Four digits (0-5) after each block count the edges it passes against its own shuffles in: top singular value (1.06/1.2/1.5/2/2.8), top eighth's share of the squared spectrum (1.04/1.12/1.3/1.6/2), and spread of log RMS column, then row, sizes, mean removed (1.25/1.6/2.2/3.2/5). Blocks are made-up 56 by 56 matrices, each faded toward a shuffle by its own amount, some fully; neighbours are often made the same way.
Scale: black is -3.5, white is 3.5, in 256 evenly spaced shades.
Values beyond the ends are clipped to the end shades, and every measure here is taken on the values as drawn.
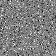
2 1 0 0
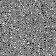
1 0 0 0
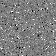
0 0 0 1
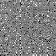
3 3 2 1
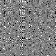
4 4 2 1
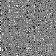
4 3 2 1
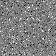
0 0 0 0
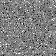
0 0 0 0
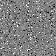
2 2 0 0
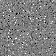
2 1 0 0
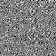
3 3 1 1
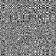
4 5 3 3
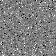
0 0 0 0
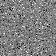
1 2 0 0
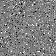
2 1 0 0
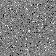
0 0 0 0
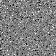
2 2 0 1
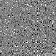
3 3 2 1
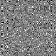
3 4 2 1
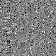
3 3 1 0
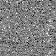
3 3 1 0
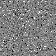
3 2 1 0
